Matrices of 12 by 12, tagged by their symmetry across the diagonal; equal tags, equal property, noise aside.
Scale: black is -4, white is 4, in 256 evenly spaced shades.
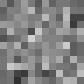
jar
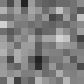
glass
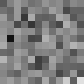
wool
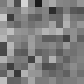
wool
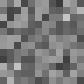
jar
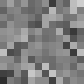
glass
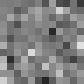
glass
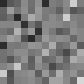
jar
